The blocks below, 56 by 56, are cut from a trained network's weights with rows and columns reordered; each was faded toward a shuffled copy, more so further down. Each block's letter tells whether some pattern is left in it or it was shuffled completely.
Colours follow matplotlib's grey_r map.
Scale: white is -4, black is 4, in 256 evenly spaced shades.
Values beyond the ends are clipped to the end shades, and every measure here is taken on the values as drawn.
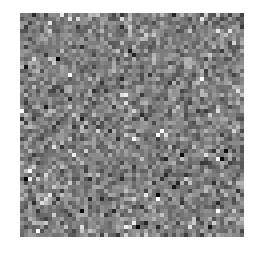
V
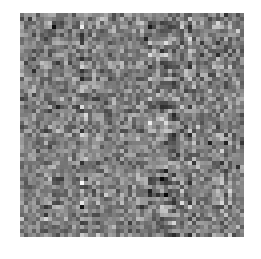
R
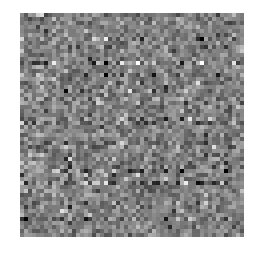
R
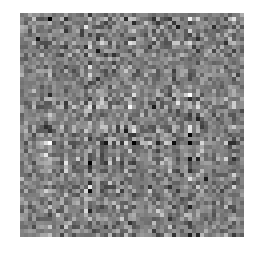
R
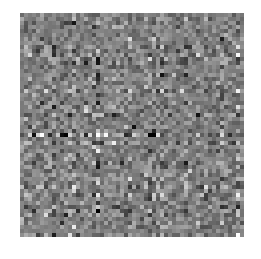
R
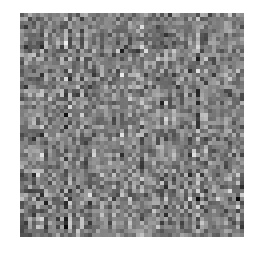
R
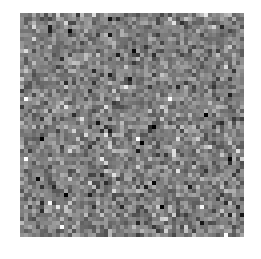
V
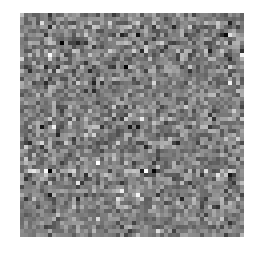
R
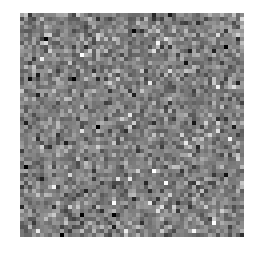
V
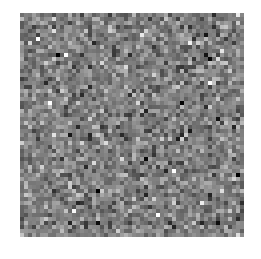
V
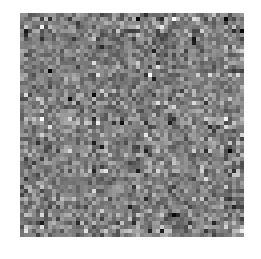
R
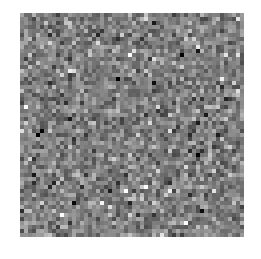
V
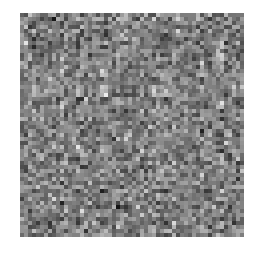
R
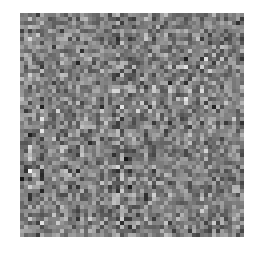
R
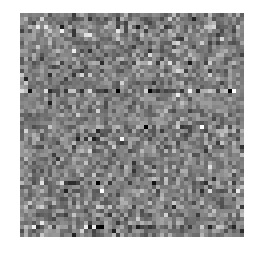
R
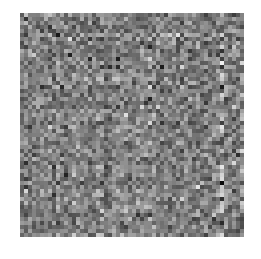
R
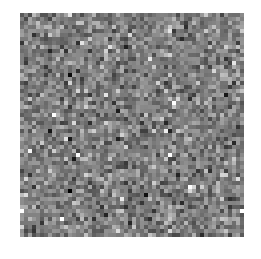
V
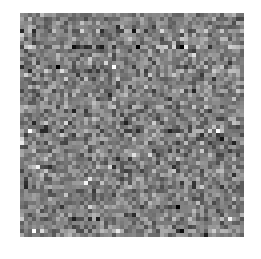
R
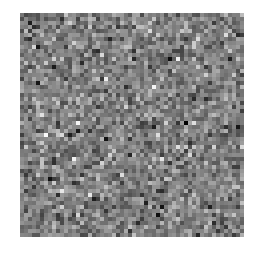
V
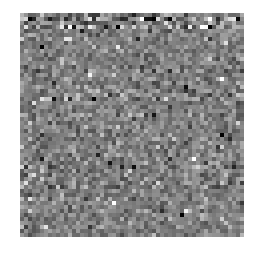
R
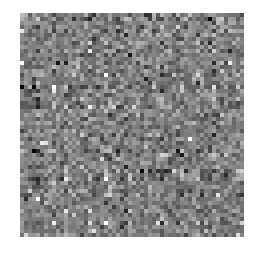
R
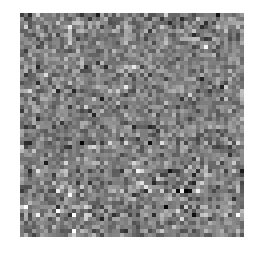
R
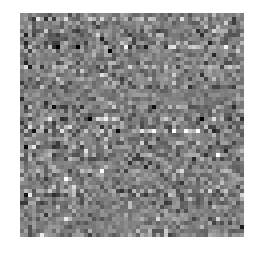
R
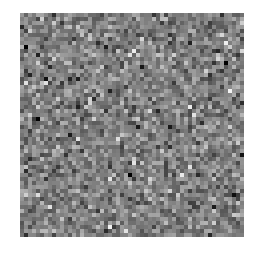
V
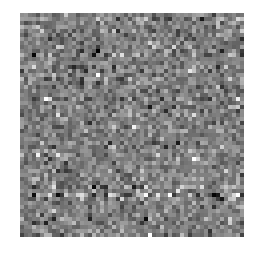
R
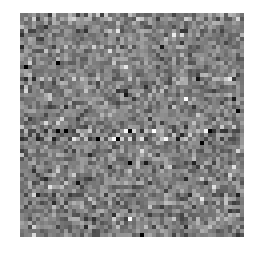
R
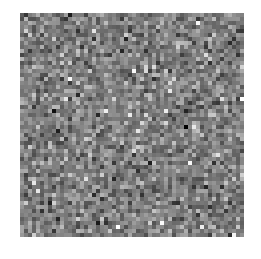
V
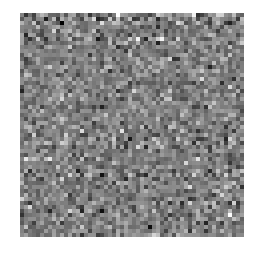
R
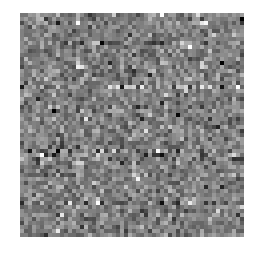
R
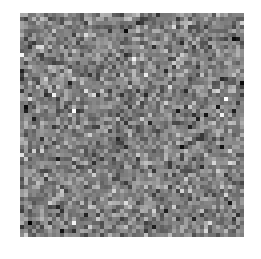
V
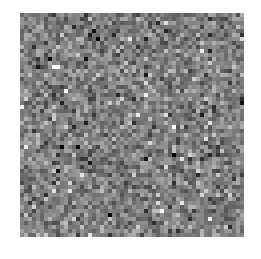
V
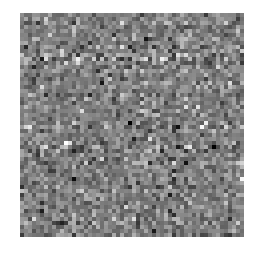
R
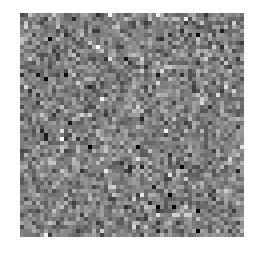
V
